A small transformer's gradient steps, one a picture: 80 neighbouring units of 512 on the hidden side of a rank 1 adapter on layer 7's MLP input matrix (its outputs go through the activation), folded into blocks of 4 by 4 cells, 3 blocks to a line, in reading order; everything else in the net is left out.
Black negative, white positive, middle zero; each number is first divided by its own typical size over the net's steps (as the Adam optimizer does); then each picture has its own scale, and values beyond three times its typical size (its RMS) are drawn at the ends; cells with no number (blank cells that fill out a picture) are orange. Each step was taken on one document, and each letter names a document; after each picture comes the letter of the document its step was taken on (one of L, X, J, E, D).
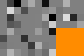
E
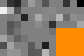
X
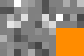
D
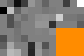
X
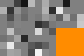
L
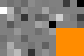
X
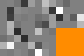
L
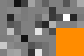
L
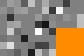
L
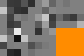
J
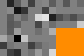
J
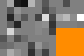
E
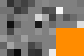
J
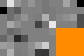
D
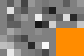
L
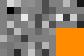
D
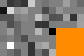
E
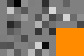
E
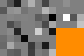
E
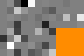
E
